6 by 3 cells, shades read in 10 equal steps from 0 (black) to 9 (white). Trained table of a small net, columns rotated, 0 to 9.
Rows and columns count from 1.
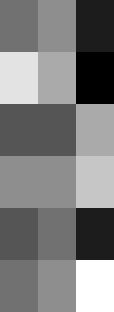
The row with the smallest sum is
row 5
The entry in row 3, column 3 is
6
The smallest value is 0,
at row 2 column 3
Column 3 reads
1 0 6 7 1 9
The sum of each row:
10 14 12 17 8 18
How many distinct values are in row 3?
2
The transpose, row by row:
4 8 3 5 3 4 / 5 6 3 5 4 5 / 1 0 6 7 1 9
